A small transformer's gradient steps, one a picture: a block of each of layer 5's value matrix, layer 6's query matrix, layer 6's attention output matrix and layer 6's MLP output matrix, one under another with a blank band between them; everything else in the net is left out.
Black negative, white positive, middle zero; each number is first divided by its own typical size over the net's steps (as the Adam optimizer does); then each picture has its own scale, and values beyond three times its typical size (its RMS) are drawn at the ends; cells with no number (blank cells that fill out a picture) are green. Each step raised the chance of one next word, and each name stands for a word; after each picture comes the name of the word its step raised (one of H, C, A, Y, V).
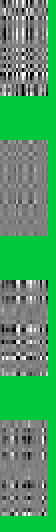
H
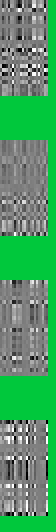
H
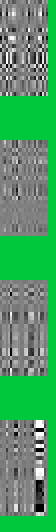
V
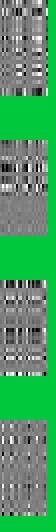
H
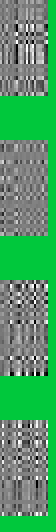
V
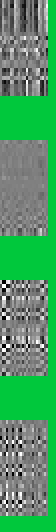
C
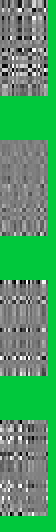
H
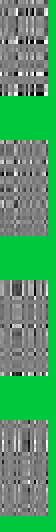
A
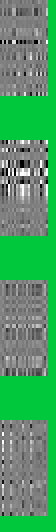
A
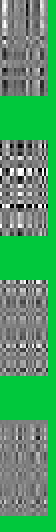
C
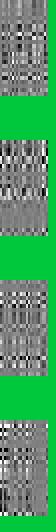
V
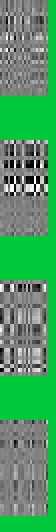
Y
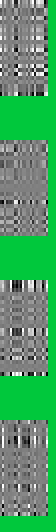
H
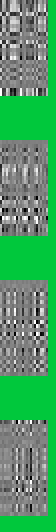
Y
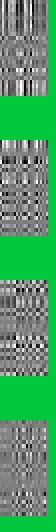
C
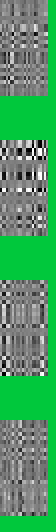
V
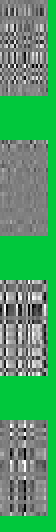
V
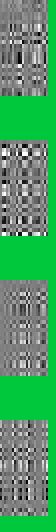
V
